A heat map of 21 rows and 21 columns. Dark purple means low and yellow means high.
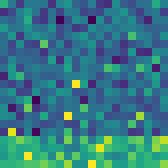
Seam: horizontal, 80% of the way down, the bottom part higher. Ninth with the lowest average: top middle. Stripes: none. Average level on the scale: 40%.
